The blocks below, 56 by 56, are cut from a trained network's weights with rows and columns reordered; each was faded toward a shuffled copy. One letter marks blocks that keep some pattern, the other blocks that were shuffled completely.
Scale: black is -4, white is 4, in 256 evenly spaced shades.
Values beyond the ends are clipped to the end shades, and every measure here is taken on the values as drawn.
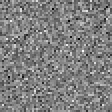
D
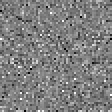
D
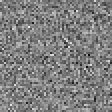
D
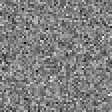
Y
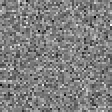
D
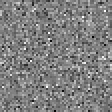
D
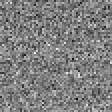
D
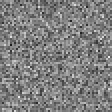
D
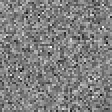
Y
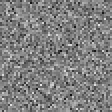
Y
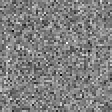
Y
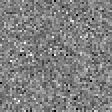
D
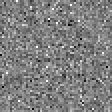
D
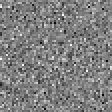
Y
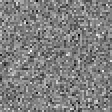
Y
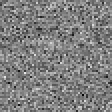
D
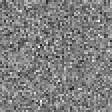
Y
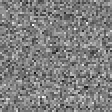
D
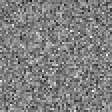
Y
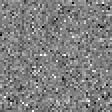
Y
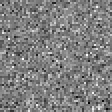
D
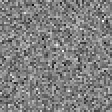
Y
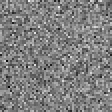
D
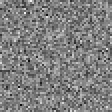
Y
